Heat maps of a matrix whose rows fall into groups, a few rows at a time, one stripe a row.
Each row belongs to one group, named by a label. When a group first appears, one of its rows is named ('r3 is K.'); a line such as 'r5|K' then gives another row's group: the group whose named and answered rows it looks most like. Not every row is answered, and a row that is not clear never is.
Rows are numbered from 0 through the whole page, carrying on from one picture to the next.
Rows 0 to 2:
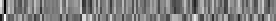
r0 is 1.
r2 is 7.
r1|1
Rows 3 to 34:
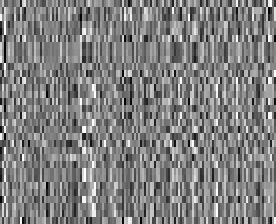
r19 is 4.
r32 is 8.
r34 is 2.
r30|8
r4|2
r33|8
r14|4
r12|7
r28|7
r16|8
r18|1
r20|8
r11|1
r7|7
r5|2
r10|1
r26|8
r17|4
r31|7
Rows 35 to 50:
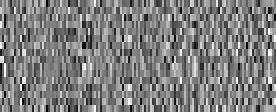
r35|8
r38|1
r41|1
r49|2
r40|2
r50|8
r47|2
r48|1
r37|4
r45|7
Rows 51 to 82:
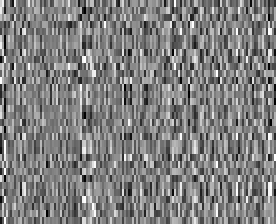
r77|4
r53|2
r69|1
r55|4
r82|7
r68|2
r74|8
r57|1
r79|7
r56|1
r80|8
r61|8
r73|2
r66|1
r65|4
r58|4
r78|4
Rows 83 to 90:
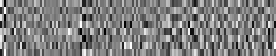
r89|2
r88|1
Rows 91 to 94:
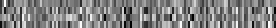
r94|4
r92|4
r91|7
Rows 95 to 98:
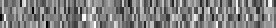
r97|7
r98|8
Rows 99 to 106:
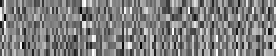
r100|2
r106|8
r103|2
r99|7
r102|7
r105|2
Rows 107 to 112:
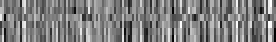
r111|4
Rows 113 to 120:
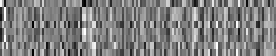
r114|7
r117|7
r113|1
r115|7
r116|8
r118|7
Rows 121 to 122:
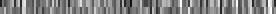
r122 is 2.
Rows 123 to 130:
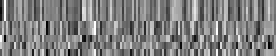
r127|8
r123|7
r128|1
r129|2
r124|7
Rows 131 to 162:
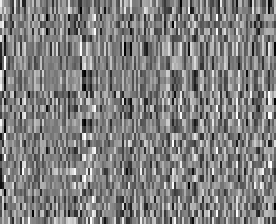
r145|4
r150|7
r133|8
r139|7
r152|8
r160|4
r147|4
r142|1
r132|2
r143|1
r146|8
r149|1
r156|7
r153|7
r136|1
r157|2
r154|4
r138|4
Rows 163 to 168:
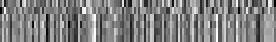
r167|8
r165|8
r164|7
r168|8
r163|4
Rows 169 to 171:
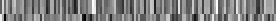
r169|8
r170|8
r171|1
